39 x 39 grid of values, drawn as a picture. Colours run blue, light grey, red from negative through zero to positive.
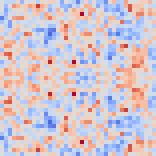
Average level on the scale: 50%. Slope: none. Histogram: bell-shaped. Seam: none. Mirror symmetry: top to bottom.
